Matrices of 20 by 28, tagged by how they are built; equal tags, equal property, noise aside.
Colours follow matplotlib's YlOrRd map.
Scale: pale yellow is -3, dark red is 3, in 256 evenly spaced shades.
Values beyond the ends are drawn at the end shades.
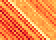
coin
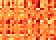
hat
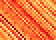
coin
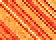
coin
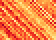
coin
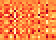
hat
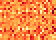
hat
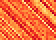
coin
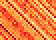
coin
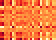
hat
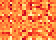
hat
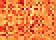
hat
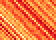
coin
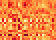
hat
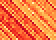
coin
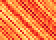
coin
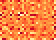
hat
